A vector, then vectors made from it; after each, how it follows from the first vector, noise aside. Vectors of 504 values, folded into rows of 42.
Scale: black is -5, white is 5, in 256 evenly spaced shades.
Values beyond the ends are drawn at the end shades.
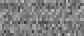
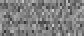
copied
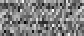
scaled up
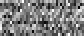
scaled up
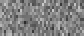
sign-scrambled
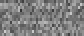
negated
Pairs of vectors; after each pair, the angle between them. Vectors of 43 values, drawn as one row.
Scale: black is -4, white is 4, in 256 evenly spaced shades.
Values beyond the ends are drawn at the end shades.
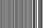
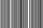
orthogonal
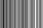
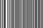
partly opposed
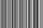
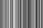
orthogonal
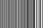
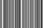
partly opposed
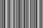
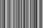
nearly parallel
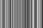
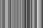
nearly parallel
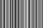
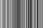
orthogonal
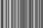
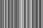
orthogonal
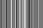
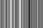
partly aligned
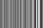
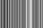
orthogonal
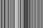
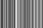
partly aligned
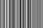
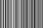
partly opposed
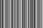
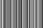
nearly opposite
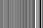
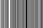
orthogonal
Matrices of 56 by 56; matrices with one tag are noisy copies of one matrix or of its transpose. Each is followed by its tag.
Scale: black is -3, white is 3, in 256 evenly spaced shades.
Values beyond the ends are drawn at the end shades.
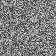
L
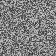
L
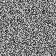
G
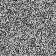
L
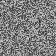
L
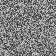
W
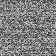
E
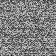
E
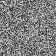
L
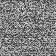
E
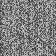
E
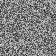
W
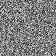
G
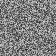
W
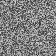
L
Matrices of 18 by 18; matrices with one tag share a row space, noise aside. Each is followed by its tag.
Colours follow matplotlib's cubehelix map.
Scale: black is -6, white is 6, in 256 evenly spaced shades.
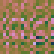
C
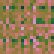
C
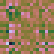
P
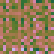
C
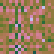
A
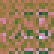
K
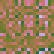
K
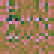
P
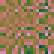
K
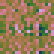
K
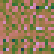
C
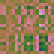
K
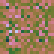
P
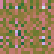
A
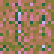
A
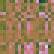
K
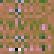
A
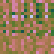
C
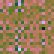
A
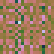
A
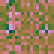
P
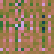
A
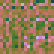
C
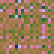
A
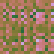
C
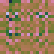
P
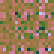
K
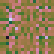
P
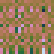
A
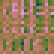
C
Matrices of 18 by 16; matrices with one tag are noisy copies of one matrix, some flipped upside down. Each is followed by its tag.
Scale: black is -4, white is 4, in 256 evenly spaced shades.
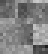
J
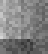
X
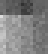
X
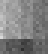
X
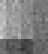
X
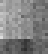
X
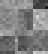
J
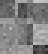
J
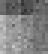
X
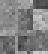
J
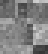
J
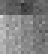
X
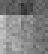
X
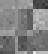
J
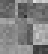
J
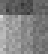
X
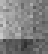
X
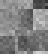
J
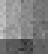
X
